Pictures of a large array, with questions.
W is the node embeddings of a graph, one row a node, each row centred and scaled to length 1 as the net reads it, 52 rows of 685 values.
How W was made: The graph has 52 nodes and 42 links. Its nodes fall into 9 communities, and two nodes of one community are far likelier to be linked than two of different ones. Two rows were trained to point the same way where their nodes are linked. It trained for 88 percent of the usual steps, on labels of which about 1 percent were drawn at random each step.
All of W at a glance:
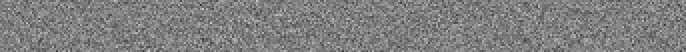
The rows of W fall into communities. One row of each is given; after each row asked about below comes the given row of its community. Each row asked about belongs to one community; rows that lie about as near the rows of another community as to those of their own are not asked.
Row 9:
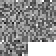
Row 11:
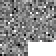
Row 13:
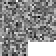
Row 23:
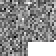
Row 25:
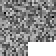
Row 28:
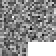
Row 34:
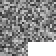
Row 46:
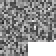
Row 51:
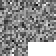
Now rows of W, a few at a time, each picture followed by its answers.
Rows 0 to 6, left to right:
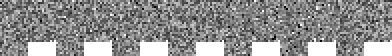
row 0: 23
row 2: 11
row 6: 28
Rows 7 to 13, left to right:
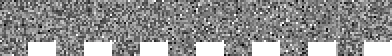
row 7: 51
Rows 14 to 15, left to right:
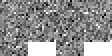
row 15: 46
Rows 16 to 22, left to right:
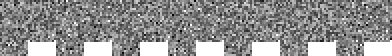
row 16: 46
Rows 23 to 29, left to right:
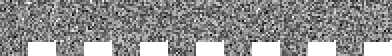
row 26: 25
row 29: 51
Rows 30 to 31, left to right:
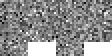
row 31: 23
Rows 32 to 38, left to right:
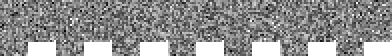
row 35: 13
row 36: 25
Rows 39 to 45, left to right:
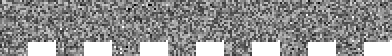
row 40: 11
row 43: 11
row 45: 34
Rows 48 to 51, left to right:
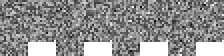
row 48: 25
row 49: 23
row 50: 9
